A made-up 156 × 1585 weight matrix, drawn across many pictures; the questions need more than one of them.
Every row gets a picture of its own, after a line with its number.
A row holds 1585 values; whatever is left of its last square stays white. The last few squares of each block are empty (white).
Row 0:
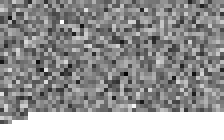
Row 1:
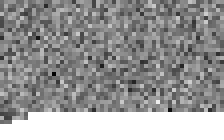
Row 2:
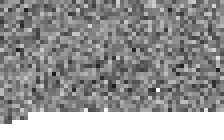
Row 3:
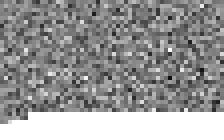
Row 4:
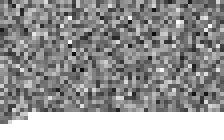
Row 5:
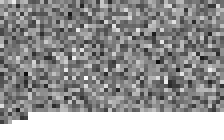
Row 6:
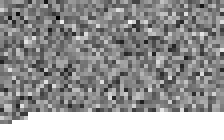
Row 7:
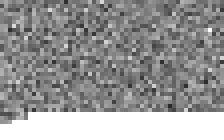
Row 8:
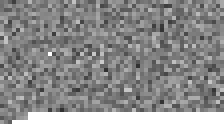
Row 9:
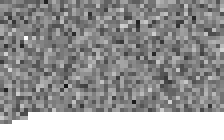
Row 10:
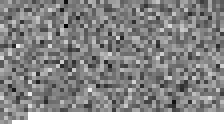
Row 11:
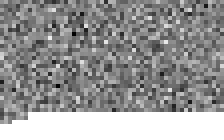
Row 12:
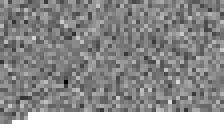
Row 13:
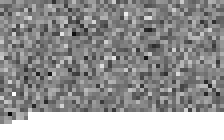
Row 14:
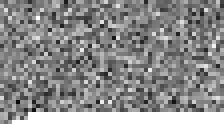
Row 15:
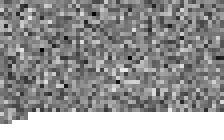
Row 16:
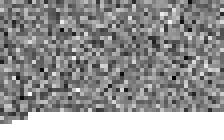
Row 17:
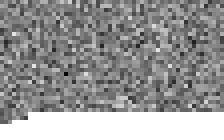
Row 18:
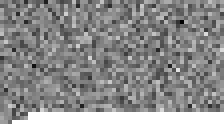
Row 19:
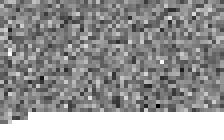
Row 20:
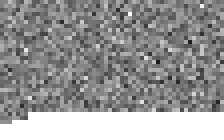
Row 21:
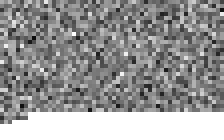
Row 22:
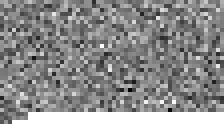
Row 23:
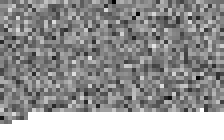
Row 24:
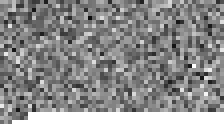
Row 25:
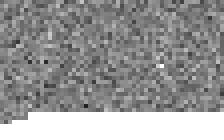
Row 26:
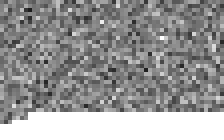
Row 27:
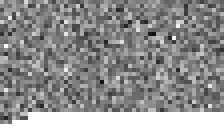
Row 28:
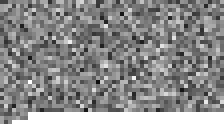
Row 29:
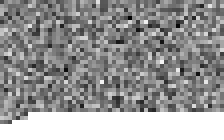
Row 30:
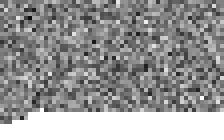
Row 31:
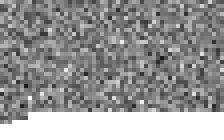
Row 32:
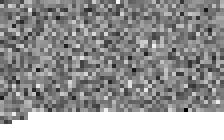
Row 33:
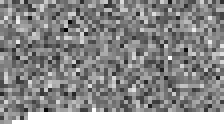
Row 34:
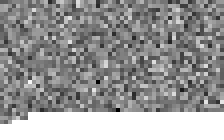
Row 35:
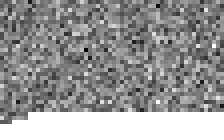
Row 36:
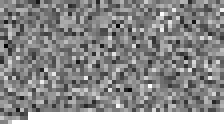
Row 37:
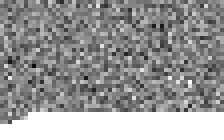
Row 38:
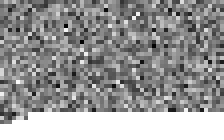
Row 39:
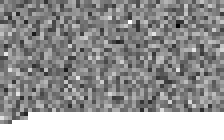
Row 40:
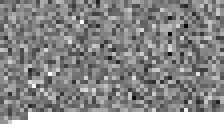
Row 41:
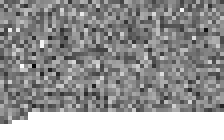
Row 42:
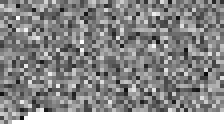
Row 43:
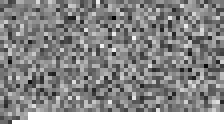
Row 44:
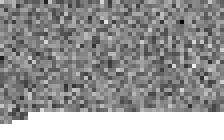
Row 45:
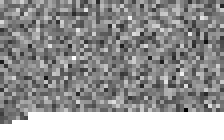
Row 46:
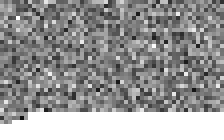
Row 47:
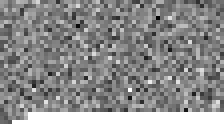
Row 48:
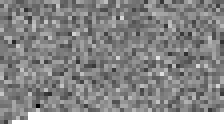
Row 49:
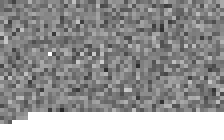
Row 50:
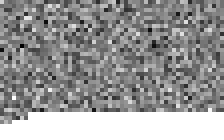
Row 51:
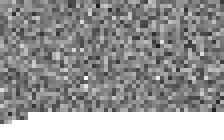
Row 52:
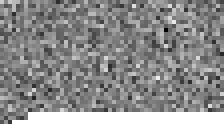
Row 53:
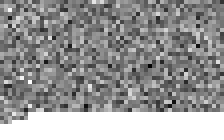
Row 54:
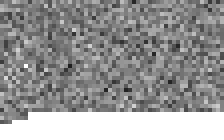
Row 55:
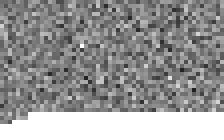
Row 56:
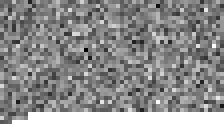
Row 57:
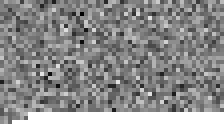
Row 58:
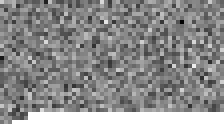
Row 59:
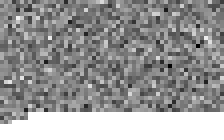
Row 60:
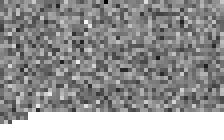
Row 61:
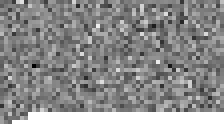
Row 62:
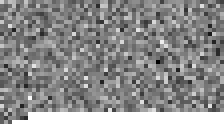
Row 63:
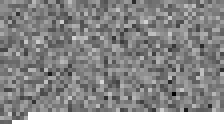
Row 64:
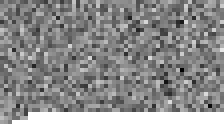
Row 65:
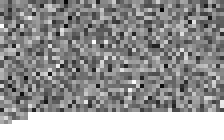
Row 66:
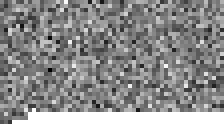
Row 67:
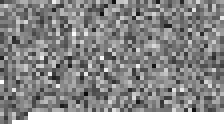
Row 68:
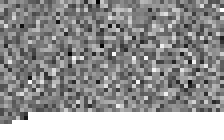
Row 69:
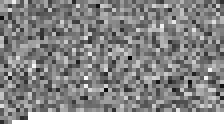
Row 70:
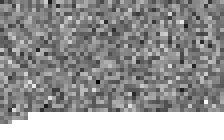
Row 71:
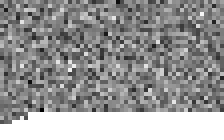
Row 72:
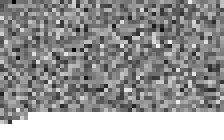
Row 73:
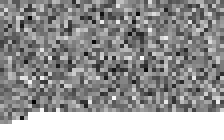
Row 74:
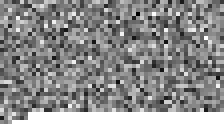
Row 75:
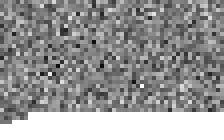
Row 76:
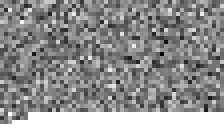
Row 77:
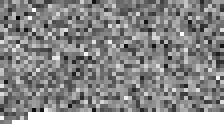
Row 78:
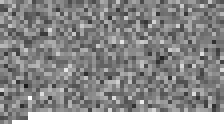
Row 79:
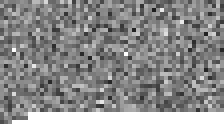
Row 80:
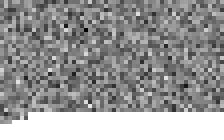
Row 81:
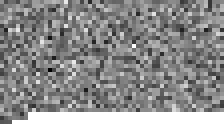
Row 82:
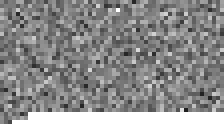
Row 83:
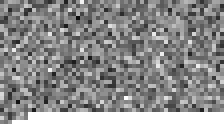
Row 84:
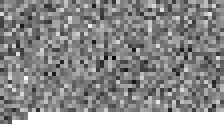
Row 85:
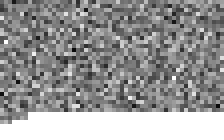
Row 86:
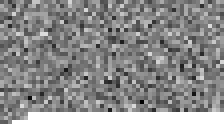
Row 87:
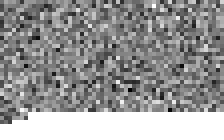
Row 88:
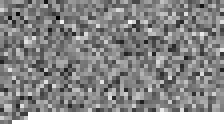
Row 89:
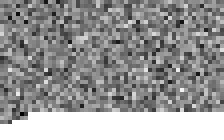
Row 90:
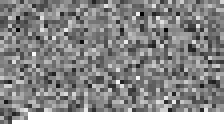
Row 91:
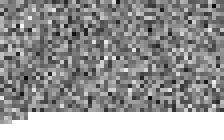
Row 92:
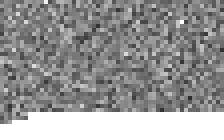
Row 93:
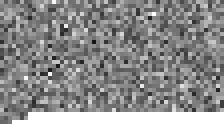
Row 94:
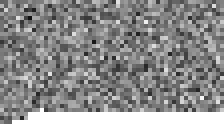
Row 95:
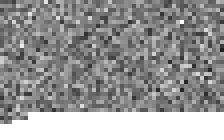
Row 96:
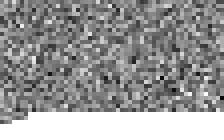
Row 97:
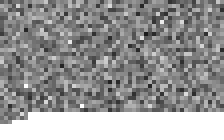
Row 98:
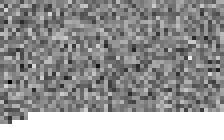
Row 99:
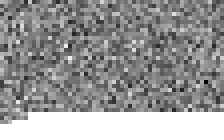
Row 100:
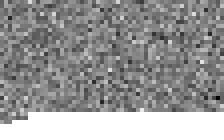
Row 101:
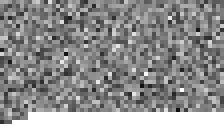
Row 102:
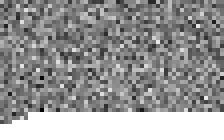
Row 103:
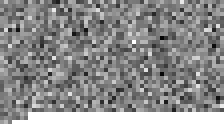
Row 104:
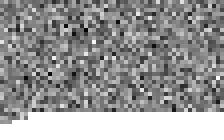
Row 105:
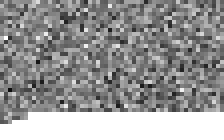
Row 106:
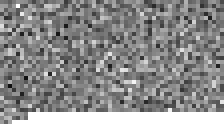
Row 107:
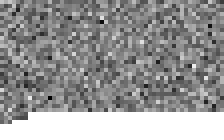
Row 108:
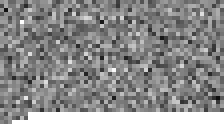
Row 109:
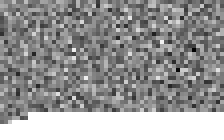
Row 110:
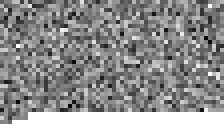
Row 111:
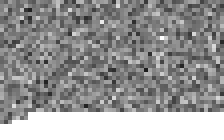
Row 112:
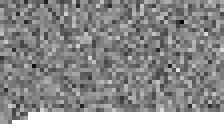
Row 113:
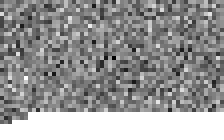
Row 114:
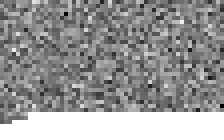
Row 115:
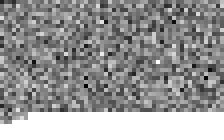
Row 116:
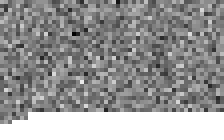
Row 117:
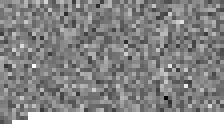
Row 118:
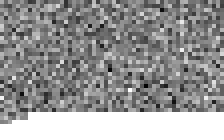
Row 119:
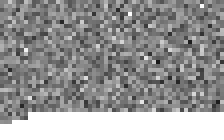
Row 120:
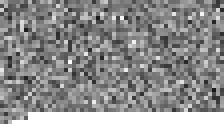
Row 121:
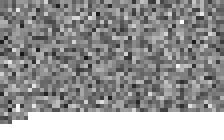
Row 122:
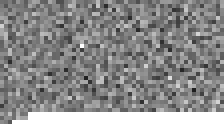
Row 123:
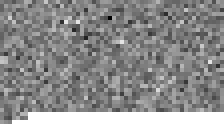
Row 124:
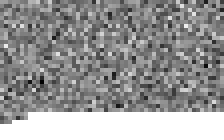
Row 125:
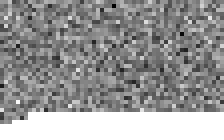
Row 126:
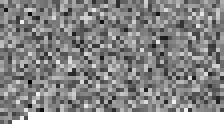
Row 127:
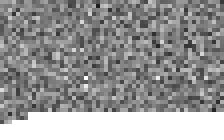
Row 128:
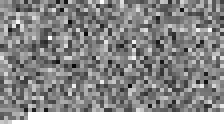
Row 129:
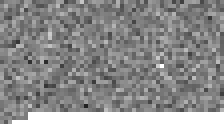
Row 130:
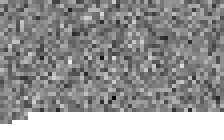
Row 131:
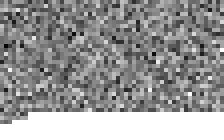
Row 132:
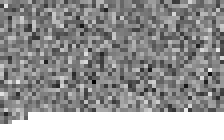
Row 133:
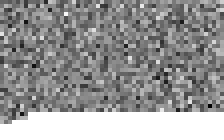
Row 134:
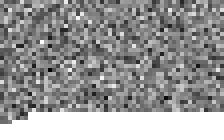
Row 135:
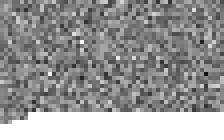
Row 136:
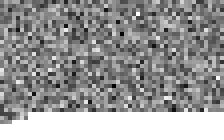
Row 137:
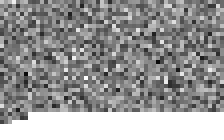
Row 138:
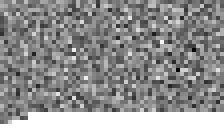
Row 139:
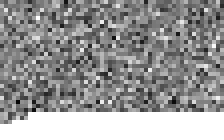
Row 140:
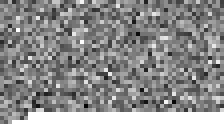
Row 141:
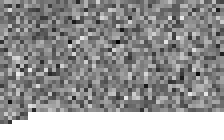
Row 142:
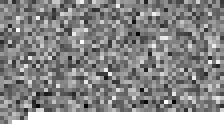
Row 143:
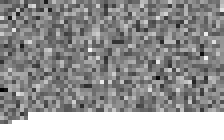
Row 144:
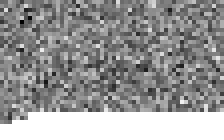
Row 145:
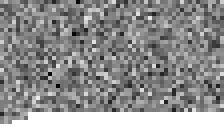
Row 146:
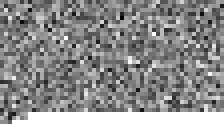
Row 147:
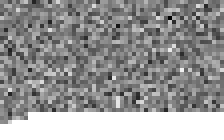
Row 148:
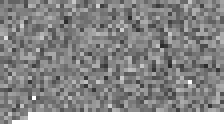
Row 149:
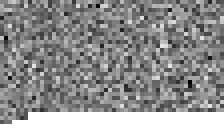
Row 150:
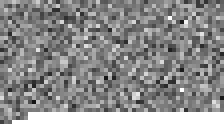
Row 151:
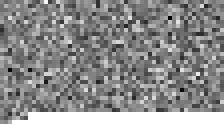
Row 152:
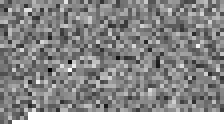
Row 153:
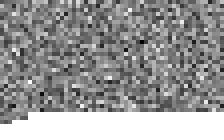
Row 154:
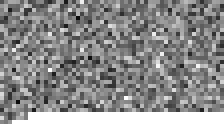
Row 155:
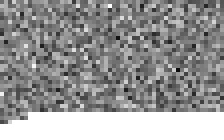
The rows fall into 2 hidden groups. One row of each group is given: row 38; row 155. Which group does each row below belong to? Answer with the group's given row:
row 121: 155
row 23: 38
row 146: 38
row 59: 38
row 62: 155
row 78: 155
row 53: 38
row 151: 155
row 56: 38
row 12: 155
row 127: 155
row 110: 38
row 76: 38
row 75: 38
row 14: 38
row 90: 38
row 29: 155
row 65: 38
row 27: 155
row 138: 155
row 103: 38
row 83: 38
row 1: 38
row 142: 38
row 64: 155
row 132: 38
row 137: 155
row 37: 155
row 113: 38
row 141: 155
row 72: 155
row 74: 38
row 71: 38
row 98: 38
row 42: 38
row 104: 38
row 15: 38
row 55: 155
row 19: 155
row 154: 38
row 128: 38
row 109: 155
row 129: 38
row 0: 155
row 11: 38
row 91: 38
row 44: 155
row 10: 38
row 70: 155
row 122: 155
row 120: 38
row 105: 155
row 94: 38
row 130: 38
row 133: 155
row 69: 155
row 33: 38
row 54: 155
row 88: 155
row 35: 38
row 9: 155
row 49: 155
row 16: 155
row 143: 155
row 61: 155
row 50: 38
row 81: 38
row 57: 38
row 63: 155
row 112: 155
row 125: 38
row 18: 155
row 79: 155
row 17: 155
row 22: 38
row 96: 155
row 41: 38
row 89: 155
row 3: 155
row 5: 155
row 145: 38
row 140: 38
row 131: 155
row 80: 38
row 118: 38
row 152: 38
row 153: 155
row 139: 38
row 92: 155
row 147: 155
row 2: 38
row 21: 155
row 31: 155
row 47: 155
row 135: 38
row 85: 155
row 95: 155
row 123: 155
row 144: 38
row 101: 155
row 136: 38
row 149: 155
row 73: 38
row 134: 38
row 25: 38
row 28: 155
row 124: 155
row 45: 155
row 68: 155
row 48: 38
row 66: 38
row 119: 155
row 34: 155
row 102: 38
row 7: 38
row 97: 155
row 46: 38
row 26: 38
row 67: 38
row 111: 38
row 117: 155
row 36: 155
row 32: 38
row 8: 155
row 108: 38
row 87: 38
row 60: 38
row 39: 155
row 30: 38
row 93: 38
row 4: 155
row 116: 38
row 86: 155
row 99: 38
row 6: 155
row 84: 38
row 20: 155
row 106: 38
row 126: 38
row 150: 155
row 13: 38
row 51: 155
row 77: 38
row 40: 155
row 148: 155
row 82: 155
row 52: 155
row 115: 155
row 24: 155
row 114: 155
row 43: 155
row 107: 155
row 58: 155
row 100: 38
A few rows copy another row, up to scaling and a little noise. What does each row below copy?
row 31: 78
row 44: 58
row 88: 6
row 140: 142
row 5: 137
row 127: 51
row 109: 138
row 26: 111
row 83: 154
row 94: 30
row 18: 112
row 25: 129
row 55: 122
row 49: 8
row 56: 35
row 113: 84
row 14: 139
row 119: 20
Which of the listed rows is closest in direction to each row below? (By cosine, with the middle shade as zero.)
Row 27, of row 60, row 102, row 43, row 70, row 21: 21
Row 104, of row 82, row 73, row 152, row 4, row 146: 146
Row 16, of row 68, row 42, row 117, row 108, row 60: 68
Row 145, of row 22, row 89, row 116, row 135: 116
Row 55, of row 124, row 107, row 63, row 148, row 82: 148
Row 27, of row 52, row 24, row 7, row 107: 52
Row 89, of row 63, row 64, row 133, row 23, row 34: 63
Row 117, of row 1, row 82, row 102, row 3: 3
